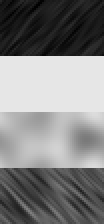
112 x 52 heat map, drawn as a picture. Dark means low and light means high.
The table splits into 4 rows of 1 panel. Panel 1,1: very low, slanting up to the right, faint in contrast. Panel 2,1: very high, flat. Panel 3,1: high, smooth. Panel 4,1: low, slanting down to the right.
